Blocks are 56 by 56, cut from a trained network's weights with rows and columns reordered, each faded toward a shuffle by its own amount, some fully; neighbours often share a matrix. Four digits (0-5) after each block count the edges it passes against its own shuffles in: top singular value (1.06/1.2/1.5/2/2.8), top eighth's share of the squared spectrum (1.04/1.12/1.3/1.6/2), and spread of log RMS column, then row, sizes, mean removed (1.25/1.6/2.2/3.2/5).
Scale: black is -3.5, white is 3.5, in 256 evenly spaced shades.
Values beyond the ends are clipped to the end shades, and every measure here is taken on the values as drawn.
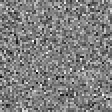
0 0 0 0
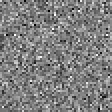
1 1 1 0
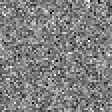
0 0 0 0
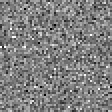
0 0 0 0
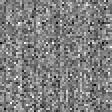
2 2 0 1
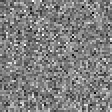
1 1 0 0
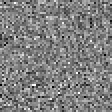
2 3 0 2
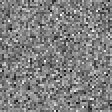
1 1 0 0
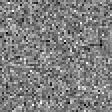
0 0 0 0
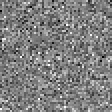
0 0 0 0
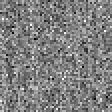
1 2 0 0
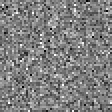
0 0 0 0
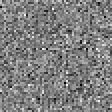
2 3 1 1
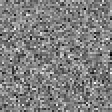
3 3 0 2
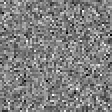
1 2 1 1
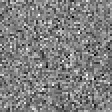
0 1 0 0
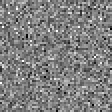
1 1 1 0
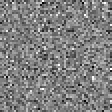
3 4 2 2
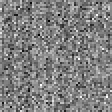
2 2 0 1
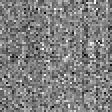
2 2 0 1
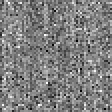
2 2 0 1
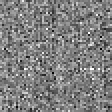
2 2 0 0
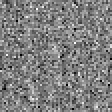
1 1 0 0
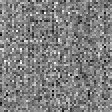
2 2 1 1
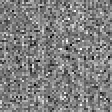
2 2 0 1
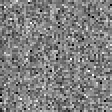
1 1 0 0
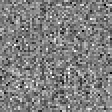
1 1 0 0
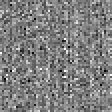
3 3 1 2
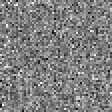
0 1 0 0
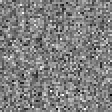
3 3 0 1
